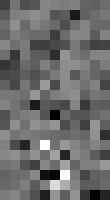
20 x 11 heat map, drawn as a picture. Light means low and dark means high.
The halves do not mirror each other. An odd patch, rougher than its surroundings, sits in the bottom middle. A few values lie far out on both sides of the bulk. There is no overall slope. The grain is fine, like static. The bottom middle is the ninth with the lowest average. The bottom middle is the roughest part.
